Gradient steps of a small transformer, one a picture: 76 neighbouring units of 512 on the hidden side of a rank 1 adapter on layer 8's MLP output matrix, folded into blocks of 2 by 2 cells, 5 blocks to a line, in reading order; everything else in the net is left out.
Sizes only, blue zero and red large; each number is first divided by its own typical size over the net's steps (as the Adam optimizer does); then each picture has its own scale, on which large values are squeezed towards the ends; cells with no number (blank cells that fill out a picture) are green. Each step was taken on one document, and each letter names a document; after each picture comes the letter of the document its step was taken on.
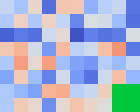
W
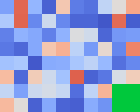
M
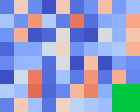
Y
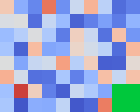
W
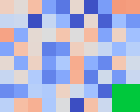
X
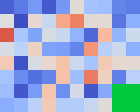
Y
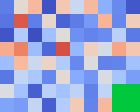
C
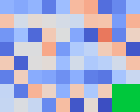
Y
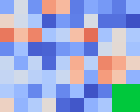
X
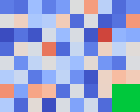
C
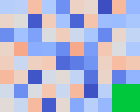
M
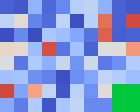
C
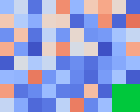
W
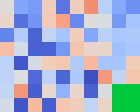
Y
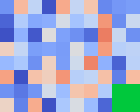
W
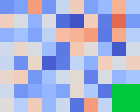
X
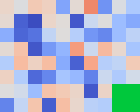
M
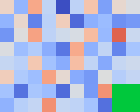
M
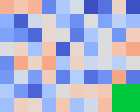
W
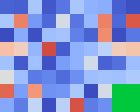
C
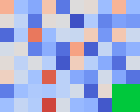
M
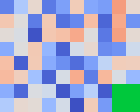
X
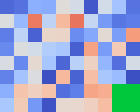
Y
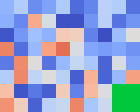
W
